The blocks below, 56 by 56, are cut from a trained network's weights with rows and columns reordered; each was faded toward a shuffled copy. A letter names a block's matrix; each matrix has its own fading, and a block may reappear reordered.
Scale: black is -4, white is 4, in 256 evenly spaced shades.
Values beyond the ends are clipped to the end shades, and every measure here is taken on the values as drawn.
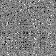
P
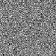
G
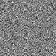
G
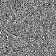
G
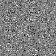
G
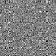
G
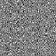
G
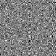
G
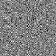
G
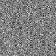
G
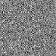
G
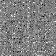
P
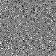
G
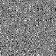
G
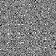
G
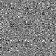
G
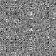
G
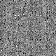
P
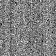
P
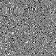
G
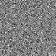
G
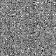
P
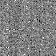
P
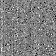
P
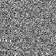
G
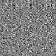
G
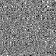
G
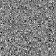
G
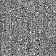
P
